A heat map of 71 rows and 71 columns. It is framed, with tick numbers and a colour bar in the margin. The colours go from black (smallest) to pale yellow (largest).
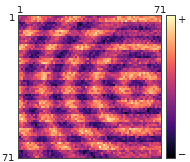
Rings: centred on the middle right. Stripes: horizontal, repeating 10 times. Average level on the scale: 50%.
